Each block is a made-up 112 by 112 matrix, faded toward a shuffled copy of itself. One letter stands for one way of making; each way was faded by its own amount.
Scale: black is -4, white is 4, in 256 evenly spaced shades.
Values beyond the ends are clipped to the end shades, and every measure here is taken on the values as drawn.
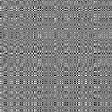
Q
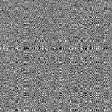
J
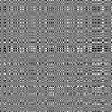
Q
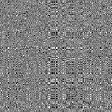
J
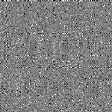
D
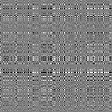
Q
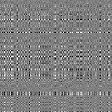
Q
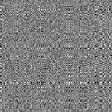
J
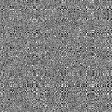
J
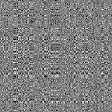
J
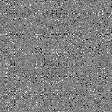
D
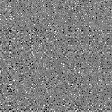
D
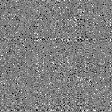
D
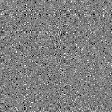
D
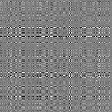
Q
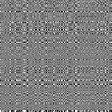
Q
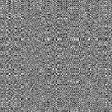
J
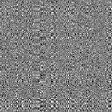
J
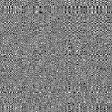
J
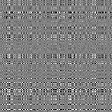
Q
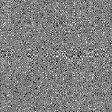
D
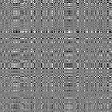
Q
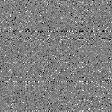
D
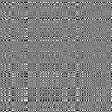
Q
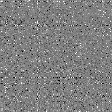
D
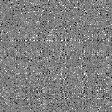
D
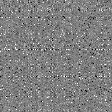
D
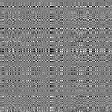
Q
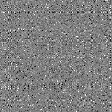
D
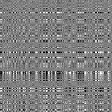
Q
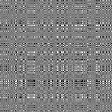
Q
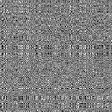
J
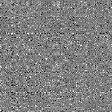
D
